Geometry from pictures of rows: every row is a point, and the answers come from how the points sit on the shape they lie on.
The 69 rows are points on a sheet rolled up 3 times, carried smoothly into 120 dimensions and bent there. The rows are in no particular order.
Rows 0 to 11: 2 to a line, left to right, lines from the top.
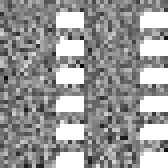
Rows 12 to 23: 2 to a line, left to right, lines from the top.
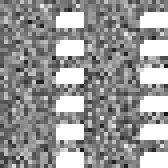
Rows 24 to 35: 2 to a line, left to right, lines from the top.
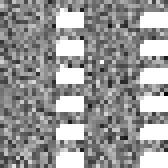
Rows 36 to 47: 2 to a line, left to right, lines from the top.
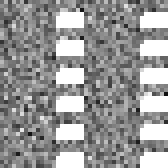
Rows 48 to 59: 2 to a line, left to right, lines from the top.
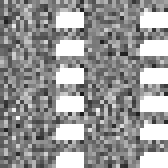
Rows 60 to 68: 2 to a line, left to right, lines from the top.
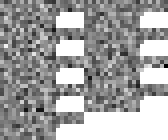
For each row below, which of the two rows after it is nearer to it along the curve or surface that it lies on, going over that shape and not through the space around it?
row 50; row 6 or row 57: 6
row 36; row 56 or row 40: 40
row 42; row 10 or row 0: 0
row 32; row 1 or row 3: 3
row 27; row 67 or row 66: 67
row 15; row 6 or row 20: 6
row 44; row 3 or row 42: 3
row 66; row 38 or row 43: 38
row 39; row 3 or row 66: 3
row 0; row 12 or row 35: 35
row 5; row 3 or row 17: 3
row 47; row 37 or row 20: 37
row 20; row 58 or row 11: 58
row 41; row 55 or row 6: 6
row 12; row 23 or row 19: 23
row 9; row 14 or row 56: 56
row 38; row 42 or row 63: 42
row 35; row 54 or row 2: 54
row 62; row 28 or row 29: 28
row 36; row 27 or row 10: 27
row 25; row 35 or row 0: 35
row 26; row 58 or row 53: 58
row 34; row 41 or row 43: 43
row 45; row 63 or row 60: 63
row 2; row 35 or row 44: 44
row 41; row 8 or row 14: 14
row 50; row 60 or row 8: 8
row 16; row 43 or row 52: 52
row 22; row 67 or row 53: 67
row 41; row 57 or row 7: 7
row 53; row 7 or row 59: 59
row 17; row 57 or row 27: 57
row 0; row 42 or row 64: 42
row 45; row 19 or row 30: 30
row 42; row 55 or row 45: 45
